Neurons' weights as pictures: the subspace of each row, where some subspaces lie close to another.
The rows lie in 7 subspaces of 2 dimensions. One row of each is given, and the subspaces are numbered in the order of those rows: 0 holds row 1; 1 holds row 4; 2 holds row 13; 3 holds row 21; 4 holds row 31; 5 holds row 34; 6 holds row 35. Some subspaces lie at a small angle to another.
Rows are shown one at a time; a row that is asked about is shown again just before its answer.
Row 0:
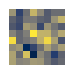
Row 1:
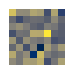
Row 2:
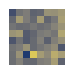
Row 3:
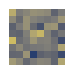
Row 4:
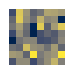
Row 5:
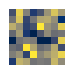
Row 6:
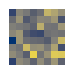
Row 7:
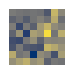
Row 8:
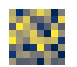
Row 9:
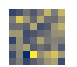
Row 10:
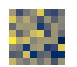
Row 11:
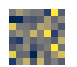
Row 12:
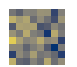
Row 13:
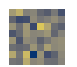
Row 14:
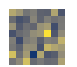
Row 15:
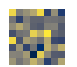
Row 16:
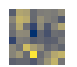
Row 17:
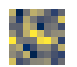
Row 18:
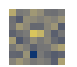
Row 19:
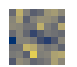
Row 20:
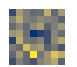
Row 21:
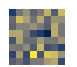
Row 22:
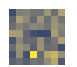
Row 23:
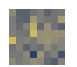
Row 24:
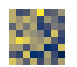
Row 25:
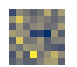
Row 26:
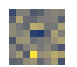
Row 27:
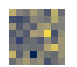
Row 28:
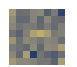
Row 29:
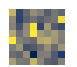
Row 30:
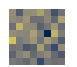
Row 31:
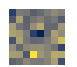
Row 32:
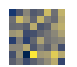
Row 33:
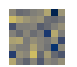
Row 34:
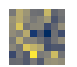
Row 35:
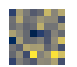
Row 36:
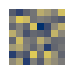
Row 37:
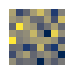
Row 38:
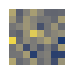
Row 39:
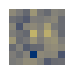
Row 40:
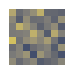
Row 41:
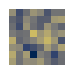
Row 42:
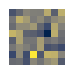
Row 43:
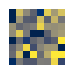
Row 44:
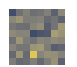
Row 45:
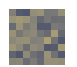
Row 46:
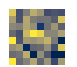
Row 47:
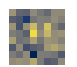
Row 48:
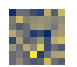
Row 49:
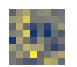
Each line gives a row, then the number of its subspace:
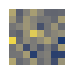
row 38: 6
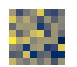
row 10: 3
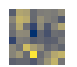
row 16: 1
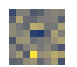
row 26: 4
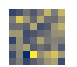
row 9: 2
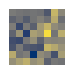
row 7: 5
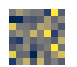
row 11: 4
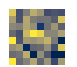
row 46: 6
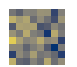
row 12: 6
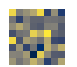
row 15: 0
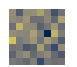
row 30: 0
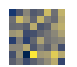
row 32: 2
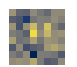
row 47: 1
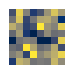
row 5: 5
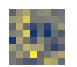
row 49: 1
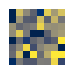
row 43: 3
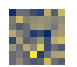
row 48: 0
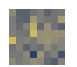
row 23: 1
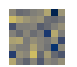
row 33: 4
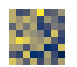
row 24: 2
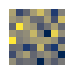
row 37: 0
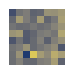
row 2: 2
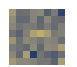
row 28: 3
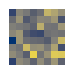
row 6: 6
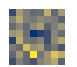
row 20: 6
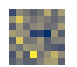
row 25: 6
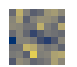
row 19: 5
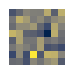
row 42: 3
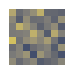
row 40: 0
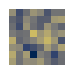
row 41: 5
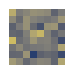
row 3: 4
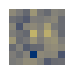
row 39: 1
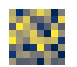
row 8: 0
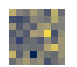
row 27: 6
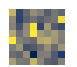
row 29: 1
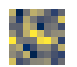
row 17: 5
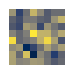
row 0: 5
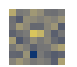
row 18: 4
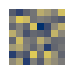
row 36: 2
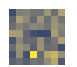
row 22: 3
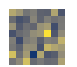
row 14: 3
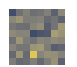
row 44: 4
